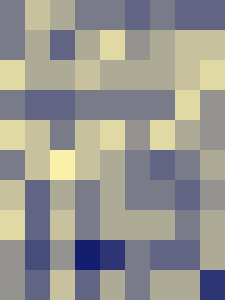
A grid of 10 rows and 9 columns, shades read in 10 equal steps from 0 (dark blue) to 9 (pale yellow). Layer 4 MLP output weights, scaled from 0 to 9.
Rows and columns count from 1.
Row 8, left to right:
8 3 7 4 6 6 6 4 6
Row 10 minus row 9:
0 1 2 3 5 0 3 3 -5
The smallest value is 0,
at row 9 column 4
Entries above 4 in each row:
2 7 9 2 8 5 4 6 3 5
